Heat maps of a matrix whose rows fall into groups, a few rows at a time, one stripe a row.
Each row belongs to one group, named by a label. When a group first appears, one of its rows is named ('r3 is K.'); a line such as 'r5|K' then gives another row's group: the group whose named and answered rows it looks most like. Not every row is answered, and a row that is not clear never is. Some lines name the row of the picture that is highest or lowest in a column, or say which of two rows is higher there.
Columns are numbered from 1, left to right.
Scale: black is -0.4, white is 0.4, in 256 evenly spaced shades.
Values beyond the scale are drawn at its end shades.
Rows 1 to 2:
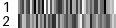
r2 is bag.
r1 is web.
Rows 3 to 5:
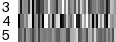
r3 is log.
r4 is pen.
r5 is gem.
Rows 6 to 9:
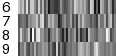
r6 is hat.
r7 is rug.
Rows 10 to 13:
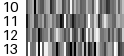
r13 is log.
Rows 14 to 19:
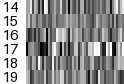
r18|web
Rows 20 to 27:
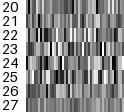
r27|gem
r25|bag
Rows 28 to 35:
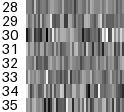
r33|hat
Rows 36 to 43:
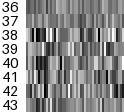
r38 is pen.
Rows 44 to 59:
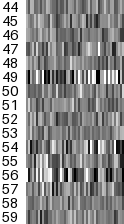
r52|hat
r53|log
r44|bag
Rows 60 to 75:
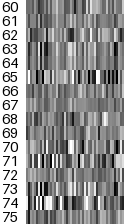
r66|gem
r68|bag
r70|bag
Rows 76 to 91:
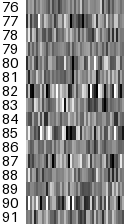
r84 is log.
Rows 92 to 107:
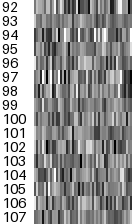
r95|pen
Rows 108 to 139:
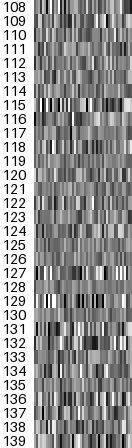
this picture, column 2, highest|129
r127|rug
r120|bag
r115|web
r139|bag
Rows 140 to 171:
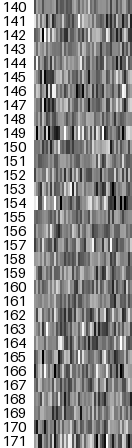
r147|pen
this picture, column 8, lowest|149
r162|bag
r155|pen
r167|bag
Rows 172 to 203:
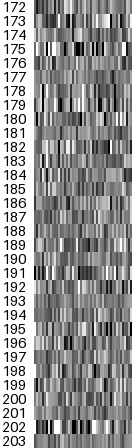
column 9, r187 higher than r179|No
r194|web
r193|log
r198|bag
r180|rug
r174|bag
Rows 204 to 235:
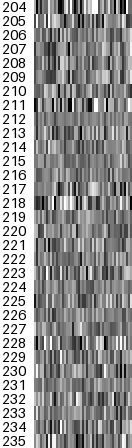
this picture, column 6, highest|228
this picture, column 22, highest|232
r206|web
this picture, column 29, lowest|211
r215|hat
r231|web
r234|web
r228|rug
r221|log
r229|web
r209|pen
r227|bag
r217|hat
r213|rug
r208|pen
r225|gem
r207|pen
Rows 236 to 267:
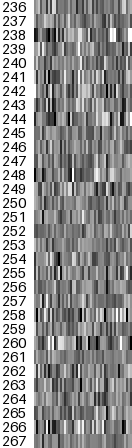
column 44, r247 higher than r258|No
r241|log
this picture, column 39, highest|238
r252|gem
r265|bag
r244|pen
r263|rug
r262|log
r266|log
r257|web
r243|log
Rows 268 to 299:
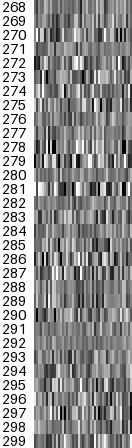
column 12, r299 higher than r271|Yes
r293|bag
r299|web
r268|rug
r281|bag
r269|rug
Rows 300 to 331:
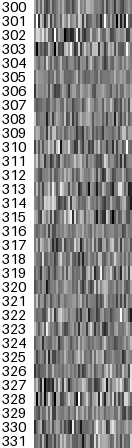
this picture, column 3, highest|302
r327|pen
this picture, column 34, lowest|301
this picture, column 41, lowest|308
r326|gem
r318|web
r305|hat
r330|bag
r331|web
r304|web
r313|hat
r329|log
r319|gem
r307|gem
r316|log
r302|hat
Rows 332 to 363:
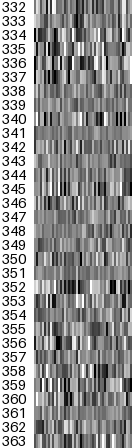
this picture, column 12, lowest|356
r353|log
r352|hat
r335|log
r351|hat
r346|log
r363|bag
